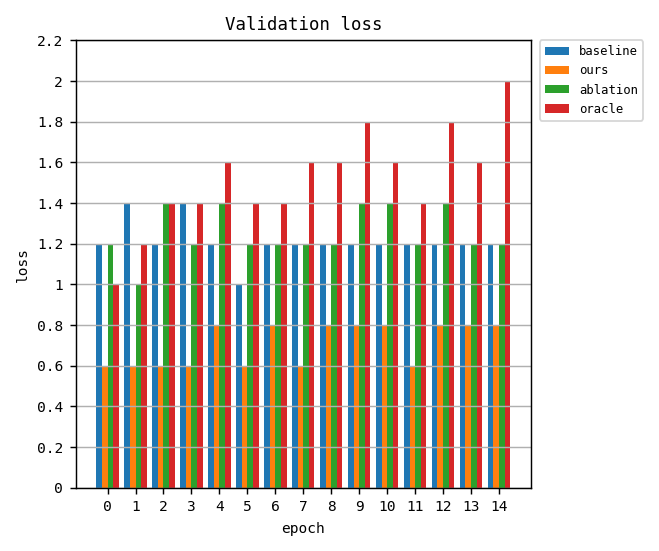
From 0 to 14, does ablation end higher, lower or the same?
the same
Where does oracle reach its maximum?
14
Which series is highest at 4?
oracle
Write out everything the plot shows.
Title: Validation loss
x-axis: epoch, ticks 0 1 2 3 4 5 6 7 8 9 10 11 12 13 14
y-axis: loss, ticks 0 0.2 0.4 0.6 0.8 1 1.2 1.4 1.6 1.8 2 2.2
Legend: baseline, ours, ablation, oracle
Values:
baseline: 1.2 1.4 1.2 1.4 1.2 1 1.2 1.2 1.2 1.2 1.2 1.2 1.2 1.2 1.2
ours: 0.6 0.6 0.6 0.6 0.8 0.6 0.8 0.6 0.8 0.8 0.8 0.6 0.8 0.8 0.8
ablation: 1.2 1 1.4 1.2 1.4 1.2 1.2 1.2 1.2 1.4 1.4 1.2 1.4 1.2 1.2
oracle: 1 1.2 1.4 1.4 1.6 1.4 1.4 1.6 1.6 1.8 1.6 1.4 1.8 1.6 2
